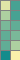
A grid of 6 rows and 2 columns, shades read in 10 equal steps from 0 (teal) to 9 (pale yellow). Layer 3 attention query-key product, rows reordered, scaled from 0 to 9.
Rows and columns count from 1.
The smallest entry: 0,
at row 6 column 1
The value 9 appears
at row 6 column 2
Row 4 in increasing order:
3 4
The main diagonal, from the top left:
8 2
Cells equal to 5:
0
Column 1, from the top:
8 6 4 3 3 0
